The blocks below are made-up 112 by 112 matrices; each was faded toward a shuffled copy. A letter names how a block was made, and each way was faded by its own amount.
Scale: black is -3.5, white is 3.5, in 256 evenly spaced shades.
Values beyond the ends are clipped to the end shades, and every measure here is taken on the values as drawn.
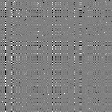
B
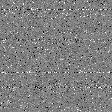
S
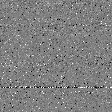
S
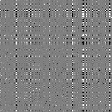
B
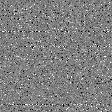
S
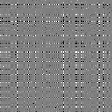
B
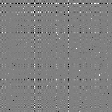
B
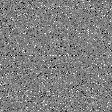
S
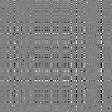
B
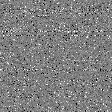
S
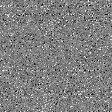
S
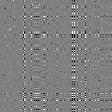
B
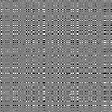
B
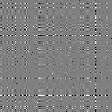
B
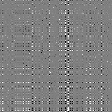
B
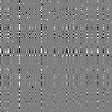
B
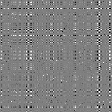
B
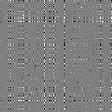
B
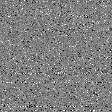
S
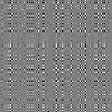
B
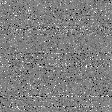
S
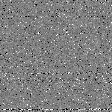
S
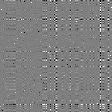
B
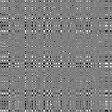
B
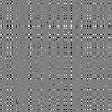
B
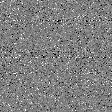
S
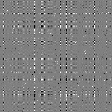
B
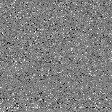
S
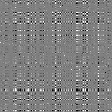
B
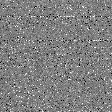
S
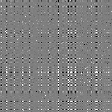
B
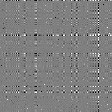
B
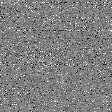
S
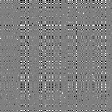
B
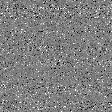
S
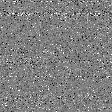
S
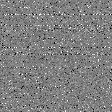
S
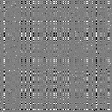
B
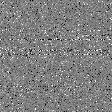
S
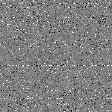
S
